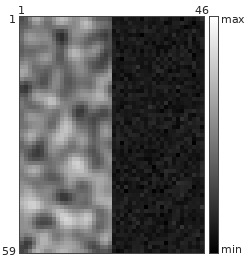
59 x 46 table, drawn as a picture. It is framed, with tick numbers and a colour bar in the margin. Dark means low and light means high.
The table splits into one row of 2 panels. Panel 1,1: middling, blotchy, strong in contrast. Panel 1,2: very low, fine-grained, faint in contrast.
